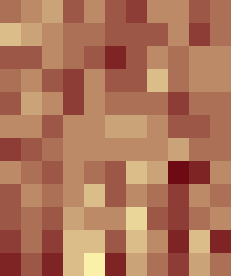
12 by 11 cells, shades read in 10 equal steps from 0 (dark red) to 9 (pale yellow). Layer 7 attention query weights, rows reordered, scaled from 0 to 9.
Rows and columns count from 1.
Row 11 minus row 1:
-2 -1 -4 4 2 0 5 0 -4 4 -3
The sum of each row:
45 46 41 46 43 50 48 43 47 48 46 44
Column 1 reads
4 7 3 4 3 5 2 5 3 3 2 1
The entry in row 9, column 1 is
3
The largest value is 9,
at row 12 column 5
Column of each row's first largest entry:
3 1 3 8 2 6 9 7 5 7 4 5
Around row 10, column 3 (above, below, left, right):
4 2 4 6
